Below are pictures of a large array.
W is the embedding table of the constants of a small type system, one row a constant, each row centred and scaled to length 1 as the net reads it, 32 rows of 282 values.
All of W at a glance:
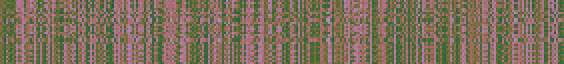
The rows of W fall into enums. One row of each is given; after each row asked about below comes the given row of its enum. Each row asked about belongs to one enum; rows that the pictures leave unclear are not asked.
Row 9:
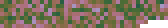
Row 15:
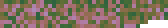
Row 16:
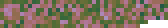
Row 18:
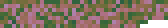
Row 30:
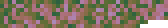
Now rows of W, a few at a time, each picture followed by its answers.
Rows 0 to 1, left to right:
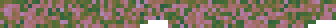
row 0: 16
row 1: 18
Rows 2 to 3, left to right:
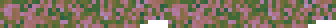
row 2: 16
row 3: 16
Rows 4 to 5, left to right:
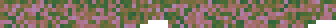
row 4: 15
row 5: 18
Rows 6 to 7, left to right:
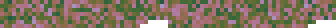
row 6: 9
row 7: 16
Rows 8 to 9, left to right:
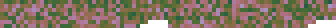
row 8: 15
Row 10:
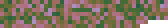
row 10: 9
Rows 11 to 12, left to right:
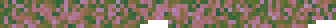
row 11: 30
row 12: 16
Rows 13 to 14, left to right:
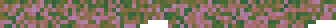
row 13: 15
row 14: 18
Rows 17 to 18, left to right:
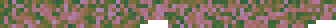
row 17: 30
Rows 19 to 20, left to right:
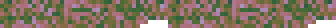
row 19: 9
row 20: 9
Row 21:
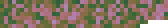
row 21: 30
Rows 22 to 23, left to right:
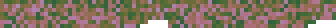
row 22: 15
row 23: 18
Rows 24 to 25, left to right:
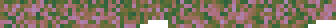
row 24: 15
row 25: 30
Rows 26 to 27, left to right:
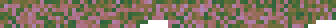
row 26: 18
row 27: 15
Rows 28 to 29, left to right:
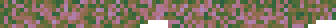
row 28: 30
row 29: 15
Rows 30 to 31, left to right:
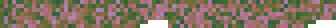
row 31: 18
